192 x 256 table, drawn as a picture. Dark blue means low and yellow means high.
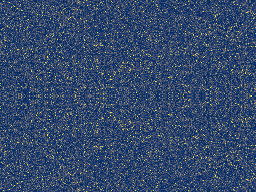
The top and bottom halves mirror each other. There is no overall slope. Overall the values sit about 20% of the way up the scale. Fine speckle covers the field.
